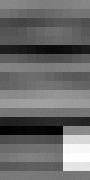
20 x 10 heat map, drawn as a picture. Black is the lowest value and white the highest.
Streaks run across, left to right. The ninth with the highest average is the bottom right. Values change most from cell to cell in the bottom right. An odd patch, higher than its surroundings, sits in the bottom right.
